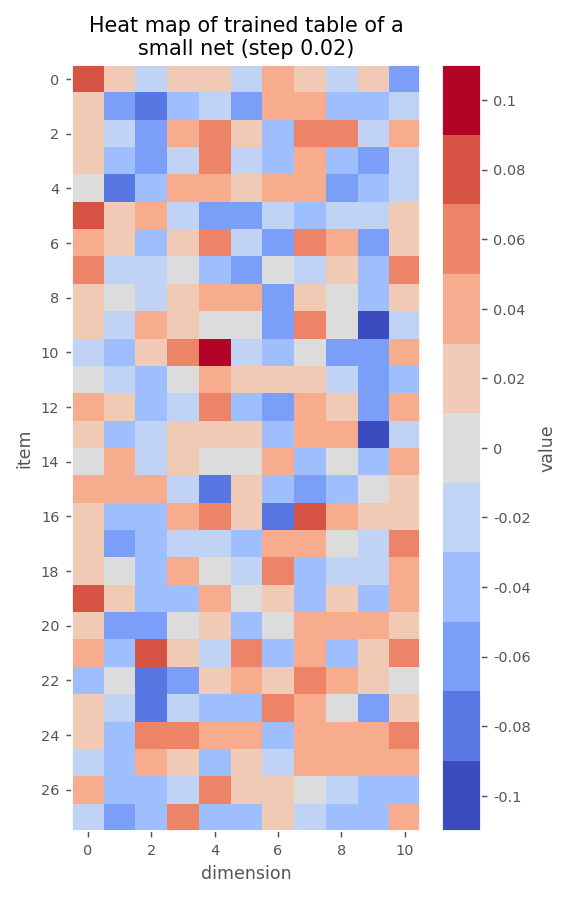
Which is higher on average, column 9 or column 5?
column 5
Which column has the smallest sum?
9
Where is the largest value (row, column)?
10 4
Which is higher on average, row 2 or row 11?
row 2
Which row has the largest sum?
24
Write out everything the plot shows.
Title: Heat map of trained table of a small net (step 0.02)
x-axis: dimension, ticks 0 2 4 6 8 10
y-axis: item, ticks 0 2 4 6 8 10 12 14 16 18 20 22 24 26 (0 at the top)
Colour bar: value, ticks -0.1 -0.08 -0.06 -0.04 -0.02 0 0.02 0.04 0.06 0.08 0.1
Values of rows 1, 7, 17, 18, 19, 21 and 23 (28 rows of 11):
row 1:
0.02 -0.06 -0.08 -0.04 -0.02 -0.06 0.04 0.04 -0.04 -0.04 -0.02
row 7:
0.06 -0.02 -0.02 0 -0.04 -0.06 0 -0.02 0.02 -0.04 0.06
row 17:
0.02 -0.06 -0.04 -0.02 -0.02 -0.04 0.04 0.04 0 -0.02 0.06
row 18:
0.02 0 -0.04 0.04 0 -0.02 0.06 -0.04 -0.02 -0.02 0.04
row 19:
0.08 0.02 -0.04 -0.04 0.04 0 0.02 -0.04 0.02 -0.04 0.04
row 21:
0.04 -0.04 0.08 0.02 -0.02 0.06 -0.04 0.04 -0.04 0.02 0.06
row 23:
0.02 -0.02 -0.08 -0.02 -0.04 -0.04 0.06 0.04 0 -0.06 0.02
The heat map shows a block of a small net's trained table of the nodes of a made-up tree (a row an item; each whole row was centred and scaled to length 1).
